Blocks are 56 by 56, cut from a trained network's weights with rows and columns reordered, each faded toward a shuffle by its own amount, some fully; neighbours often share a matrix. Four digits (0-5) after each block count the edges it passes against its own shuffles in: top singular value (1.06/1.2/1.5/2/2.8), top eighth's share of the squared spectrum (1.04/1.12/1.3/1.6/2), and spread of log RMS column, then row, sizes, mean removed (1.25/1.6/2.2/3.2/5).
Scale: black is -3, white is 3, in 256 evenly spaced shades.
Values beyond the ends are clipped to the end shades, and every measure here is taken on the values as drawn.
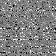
3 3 0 3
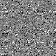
3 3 1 2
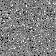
2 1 0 1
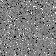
1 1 0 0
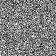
0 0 0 0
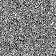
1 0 0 0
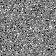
1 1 0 0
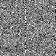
3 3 1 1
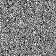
0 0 0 0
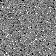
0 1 0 0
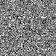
3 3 1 1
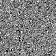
2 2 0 0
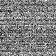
3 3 0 1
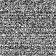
3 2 0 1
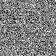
0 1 0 0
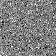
1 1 0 0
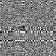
4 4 2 3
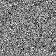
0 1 0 0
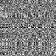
4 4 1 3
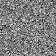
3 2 0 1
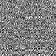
4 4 1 2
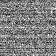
3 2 0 1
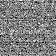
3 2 0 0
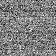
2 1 0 0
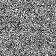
0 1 0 0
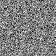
0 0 0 0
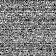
3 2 0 1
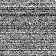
4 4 0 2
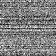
4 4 0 2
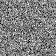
0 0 0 0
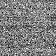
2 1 0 0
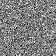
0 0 0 0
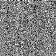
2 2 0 1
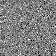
2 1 0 0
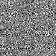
3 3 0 2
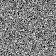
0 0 0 0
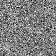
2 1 0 0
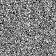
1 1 0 0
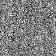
2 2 0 0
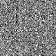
2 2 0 0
